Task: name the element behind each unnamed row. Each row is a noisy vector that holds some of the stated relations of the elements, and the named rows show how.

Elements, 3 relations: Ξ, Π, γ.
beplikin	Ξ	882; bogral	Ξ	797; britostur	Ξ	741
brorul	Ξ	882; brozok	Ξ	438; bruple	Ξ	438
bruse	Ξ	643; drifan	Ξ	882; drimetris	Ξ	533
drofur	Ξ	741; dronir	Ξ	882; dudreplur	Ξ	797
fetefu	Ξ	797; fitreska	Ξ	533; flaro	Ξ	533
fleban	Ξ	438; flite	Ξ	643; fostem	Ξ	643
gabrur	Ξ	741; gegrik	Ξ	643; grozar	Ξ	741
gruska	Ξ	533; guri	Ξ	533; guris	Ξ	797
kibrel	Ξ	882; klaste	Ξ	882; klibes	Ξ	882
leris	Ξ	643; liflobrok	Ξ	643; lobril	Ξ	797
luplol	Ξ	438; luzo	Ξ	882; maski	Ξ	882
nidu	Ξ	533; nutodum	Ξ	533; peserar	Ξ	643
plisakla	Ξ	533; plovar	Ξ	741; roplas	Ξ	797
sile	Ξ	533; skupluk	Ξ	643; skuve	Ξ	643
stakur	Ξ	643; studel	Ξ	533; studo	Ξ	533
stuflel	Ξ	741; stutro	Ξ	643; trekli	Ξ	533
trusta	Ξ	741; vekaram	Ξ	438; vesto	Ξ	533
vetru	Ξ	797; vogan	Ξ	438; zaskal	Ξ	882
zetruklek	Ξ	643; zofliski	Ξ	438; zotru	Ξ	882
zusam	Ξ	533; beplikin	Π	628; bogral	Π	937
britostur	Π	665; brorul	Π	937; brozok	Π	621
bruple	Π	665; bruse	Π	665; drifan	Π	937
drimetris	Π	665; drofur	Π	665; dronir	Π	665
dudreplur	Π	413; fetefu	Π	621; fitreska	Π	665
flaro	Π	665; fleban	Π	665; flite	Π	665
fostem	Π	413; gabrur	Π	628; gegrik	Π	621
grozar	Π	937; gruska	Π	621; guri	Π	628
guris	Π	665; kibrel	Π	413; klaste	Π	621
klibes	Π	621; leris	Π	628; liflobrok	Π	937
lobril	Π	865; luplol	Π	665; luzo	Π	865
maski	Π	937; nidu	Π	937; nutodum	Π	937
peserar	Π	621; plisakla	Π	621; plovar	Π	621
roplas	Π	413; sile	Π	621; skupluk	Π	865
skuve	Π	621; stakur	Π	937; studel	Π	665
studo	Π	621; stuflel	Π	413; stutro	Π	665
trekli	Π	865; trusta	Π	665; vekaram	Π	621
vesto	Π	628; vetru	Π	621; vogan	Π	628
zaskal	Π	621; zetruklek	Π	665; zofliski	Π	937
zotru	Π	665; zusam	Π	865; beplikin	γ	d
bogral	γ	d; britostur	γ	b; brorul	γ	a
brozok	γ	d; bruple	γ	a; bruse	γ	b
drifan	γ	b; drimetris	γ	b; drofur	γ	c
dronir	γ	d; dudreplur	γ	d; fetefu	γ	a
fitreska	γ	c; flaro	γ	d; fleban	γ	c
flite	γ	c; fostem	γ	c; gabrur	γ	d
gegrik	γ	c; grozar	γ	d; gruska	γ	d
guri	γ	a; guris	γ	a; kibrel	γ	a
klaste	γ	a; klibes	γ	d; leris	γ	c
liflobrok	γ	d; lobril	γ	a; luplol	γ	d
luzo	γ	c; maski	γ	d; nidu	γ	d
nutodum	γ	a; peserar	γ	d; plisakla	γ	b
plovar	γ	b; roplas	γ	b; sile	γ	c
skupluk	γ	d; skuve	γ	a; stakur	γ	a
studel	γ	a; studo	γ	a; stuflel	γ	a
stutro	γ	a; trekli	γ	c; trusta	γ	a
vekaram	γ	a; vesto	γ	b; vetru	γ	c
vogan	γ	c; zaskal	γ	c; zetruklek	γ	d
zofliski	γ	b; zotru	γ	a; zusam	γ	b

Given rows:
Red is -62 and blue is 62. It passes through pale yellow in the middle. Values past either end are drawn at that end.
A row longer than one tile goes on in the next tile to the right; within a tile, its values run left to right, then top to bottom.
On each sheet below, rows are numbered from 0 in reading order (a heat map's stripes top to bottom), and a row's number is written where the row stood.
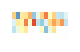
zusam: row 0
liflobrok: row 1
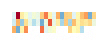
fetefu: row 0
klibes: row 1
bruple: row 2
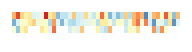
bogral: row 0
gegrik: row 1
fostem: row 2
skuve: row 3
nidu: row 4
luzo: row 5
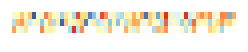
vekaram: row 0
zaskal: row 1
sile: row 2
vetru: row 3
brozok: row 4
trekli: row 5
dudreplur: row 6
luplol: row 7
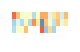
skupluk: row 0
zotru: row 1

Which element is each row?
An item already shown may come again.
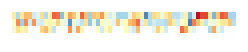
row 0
studel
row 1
fleban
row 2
luzo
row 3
stakur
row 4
studo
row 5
flite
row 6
gabrur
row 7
fitreska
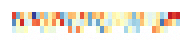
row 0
zofliski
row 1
drimetris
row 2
luzo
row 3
lobril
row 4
leris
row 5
gabrur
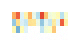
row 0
guris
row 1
skupluk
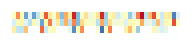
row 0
skuve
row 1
klibes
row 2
roplas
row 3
roplas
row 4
vogan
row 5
britostur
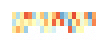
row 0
fleban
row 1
drimetris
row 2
klibes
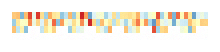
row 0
beplikin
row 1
nutodum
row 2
flaro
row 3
stuflel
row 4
grozar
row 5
kibrel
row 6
peserar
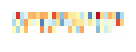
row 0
dudreplur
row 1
luzo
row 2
plovar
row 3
zetruklek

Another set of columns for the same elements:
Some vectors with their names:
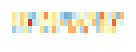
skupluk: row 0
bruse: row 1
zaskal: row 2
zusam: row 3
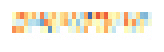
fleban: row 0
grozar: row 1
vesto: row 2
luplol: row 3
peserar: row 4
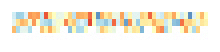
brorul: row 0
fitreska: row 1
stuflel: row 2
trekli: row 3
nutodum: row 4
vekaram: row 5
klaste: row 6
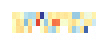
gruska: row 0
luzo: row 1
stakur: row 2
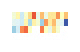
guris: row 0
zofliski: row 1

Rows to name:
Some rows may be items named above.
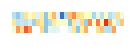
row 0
vetru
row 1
leris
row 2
britostur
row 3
klibes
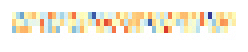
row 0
fetefu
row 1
fostem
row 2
bruse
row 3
klibes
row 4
zofliski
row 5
roplas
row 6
trusta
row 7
luzo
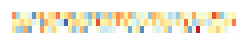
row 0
liflobrok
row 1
zofliski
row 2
liflobrok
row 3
kibrel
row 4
stutro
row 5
zetruklek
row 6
plovar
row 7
flaro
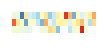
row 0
skuve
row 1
nutodum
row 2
bogral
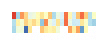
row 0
gabrur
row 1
nidu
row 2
vogan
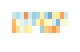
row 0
gegrik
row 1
fetefu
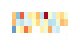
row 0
dudreplur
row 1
studel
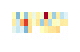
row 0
beplikin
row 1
drimetris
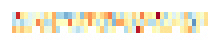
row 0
fitreska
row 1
flite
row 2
kibrel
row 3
drofur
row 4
roplas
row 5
drimetris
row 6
studo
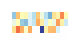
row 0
sile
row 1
lobril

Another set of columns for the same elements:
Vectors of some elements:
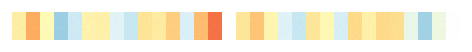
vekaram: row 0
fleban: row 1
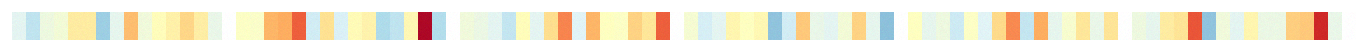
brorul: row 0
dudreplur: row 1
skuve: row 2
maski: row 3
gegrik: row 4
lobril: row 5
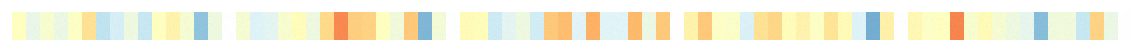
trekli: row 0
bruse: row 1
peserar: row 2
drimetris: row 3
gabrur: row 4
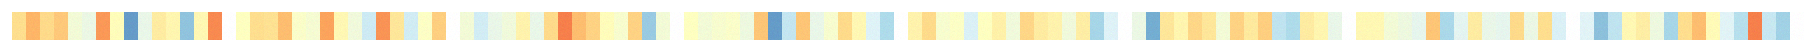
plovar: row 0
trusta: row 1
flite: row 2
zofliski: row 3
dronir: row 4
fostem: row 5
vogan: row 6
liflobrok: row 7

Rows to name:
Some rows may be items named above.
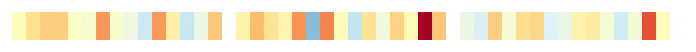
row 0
trusta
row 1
fetefu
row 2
kibrel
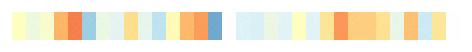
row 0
bogral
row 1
stutro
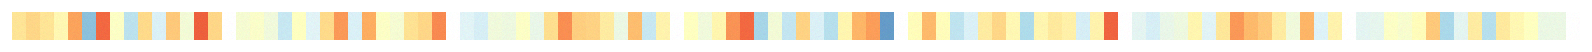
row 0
vetru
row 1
skuve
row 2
stutro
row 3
bogral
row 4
studo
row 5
stutro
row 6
nutodum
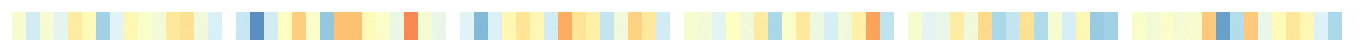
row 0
luzo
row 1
stakur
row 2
leris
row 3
beplikin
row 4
nidu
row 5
zofliski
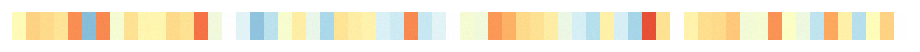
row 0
guris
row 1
skupluk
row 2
stuflel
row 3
trusta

